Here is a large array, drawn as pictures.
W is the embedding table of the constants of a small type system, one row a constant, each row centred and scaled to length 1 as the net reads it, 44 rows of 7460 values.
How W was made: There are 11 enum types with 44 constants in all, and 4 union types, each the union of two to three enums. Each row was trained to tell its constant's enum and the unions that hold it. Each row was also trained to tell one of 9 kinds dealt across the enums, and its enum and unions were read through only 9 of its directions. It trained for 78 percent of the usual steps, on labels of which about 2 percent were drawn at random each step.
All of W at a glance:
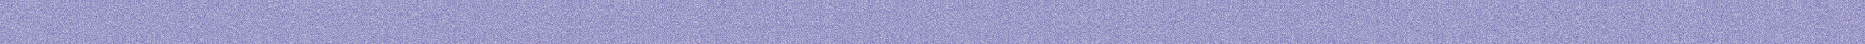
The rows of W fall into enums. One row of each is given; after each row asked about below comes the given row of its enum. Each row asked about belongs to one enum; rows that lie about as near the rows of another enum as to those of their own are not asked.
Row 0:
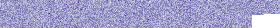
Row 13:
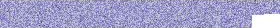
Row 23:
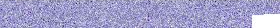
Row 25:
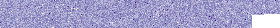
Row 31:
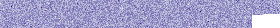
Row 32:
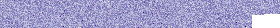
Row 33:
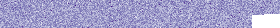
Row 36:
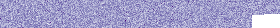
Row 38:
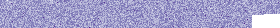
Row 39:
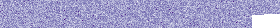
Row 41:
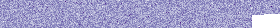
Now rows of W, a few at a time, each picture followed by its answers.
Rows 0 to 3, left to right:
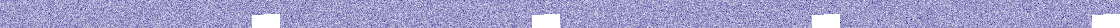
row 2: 0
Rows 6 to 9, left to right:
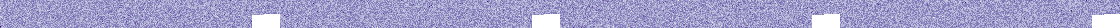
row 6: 31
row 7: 31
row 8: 0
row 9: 36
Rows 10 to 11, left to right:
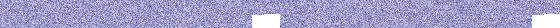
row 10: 36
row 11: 41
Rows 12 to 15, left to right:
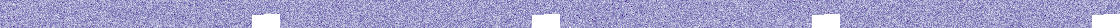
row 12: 0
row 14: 23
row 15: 38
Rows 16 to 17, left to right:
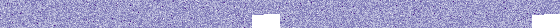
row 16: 41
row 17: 33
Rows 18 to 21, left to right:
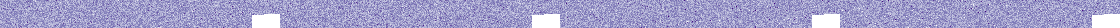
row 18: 41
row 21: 41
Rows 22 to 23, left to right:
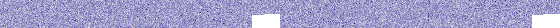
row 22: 31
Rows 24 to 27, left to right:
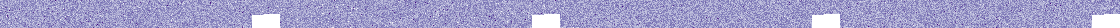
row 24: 31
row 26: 13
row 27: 13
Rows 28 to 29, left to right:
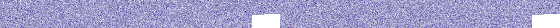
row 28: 23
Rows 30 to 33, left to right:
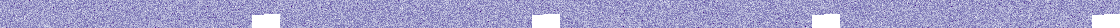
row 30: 0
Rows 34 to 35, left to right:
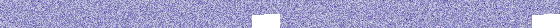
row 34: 31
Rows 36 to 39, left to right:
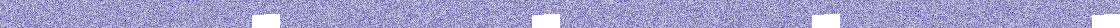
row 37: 41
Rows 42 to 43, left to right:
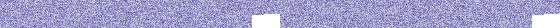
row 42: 0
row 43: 33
